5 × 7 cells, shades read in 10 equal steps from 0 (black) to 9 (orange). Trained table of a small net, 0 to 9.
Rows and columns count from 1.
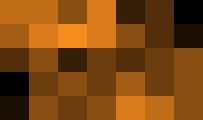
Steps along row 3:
up down up down up up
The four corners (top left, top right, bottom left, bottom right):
7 0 1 5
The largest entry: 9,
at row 2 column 3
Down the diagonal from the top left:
7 8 2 4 8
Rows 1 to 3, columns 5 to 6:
2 3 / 5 3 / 3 4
